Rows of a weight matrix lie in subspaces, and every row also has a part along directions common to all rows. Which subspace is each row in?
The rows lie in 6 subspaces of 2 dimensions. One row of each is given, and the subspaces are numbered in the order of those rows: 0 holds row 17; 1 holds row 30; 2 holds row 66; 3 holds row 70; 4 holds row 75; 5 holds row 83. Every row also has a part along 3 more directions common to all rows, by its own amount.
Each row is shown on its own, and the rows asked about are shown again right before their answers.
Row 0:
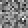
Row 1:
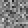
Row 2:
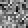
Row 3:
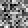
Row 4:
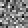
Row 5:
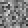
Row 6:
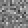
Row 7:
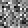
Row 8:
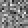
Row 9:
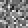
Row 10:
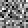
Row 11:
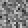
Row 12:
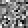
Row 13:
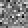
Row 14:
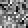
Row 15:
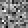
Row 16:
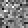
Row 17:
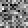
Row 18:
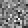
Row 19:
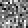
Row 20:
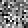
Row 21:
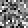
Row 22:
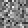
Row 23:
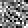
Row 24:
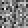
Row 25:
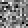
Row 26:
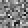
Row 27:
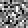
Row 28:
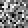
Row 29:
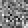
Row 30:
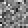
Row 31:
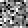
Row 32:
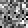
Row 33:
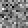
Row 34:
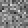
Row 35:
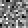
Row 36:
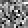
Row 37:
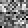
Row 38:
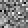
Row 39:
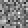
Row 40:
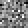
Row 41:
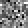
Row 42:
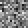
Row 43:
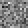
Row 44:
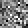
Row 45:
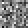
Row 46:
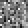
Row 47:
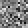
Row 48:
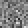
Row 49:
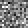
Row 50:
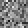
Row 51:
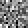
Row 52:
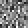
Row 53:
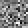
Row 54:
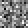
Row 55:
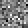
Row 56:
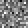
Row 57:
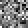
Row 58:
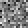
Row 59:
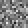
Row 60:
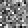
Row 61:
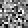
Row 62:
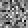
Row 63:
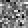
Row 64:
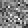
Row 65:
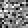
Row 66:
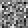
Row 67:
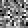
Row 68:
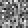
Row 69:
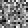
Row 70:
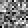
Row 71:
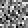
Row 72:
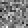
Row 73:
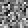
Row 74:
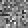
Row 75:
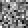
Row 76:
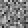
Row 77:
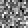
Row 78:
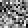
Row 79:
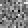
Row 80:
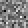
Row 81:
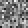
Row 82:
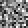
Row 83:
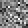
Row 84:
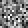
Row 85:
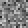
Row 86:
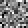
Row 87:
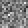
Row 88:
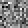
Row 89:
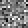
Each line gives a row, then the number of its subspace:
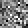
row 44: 5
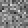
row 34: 0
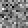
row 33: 0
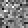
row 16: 0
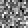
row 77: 1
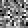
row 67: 5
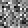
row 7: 2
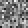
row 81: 3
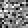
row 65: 0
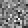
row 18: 5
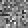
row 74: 5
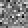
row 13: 4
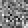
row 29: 5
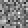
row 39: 1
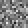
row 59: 0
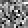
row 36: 4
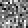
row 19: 3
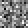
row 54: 2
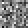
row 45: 2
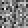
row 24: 2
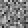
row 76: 1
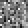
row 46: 1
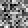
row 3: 0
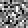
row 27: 3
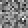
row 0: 3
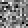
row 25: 2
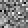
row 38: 1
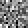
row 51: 4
